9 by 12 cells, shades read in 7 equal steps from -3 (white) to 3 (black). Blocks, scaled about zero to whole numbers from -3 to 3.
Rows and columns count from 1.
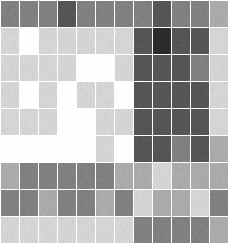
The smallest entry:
-3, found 14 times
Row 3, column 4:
-2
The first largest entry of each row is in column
4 9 8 8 8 8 2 1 8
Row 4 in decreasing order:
1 1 1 1 -2 -2 -2 -2 -2 -3 -3 -3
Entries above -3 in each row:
12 11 10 9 10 6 12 12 12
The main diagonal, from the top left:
0 -3 -2 -3 -3 -2 -1 -2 0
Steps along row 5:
same same down same up same up same same same down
